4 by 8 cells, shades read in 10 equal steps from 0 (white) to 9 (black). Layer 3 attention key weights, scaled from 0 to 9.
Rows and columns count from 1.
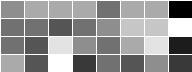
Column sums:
17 20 10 19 19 14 10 24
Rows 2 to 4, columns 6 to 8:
2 2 0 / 3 1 8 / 6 4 7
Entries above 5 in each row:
1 1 2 4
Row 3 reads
5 6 1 4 5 3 1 8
